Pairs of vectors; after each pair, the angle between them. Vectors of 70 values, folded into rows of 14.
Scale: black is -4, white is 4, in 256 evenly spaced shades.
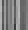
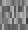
orthogonal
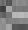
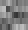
nearly opposite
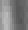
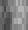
nearly opposite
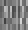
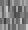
partly aligned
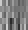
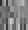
nearly opposite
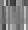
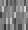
partly aligned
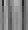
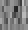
partly opposed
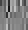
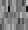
partly aligned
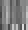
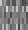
orthogonal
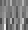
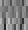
nearly opposite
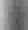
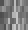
partly opposed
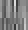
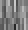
nearly parallel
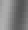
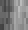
nearly opposite
